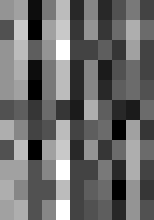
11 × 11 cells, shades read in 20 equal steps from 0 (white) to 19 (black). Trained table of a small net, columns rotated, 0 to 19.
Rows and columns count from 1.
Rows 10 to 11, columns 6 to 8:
14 12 11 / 14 13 12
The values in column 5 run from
0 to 15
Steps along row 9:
same up down down up same down up down up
